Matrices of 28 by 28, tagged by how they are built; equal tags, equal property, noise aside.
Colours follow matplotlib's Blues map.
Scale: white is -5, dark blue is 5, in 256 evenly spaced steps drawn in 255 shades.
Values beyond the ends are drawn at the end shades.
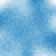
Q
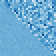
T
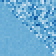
T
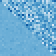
T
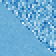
T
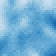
Q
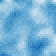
Q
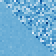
T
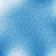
Q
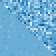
T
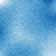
Q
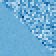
T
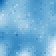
Q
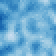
Q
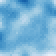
Q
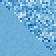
T
